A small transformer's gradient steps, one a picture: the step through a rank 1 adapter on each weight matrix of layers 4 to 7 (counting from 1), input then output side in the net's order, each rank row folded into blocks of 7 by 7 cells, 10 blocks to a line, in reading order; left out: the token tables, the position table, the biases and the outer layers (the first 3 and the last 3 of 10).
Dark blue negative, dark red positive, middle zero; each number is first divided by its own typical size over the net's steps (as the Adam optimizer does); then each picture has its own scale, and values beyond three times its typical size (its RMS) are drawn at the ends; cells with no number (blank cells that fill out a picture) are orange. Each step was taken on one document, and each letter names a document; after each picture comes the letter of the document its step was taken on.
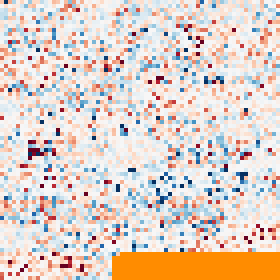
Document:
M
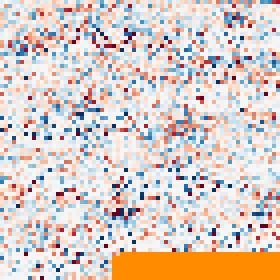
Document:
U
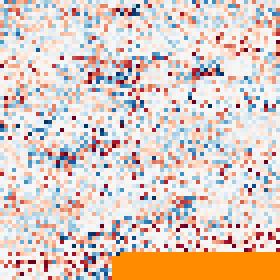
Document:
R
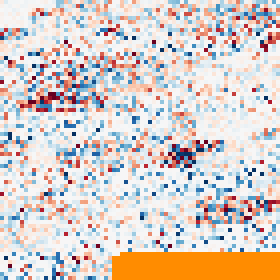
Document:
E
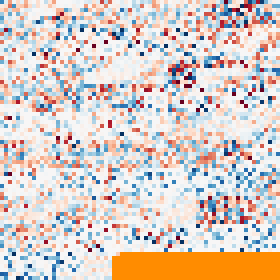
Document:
E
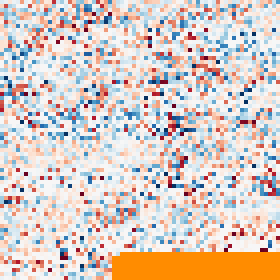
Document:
U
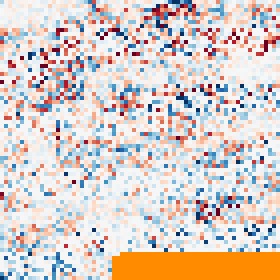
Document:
E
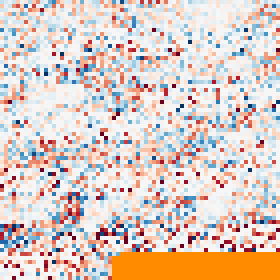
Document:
R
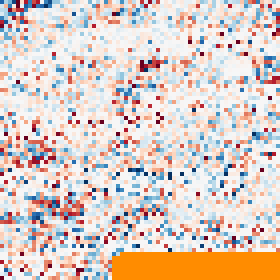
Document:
R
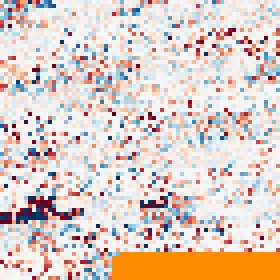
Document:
R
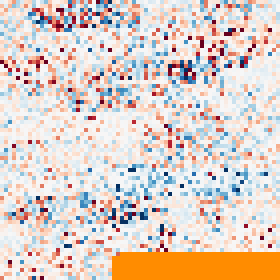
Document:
M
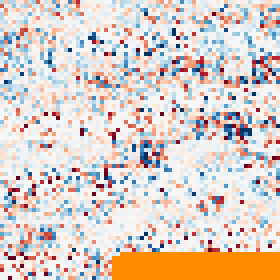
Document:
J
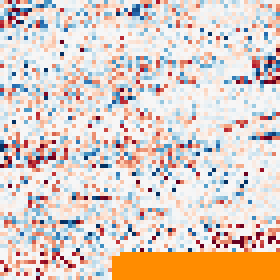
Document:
R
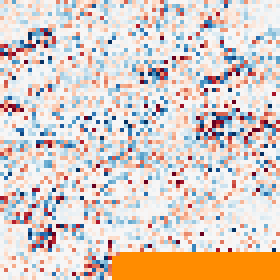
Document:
J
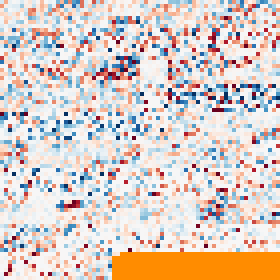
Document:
E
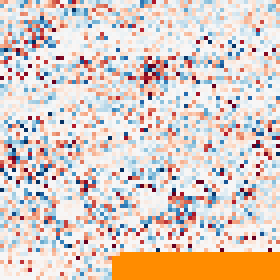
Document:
R
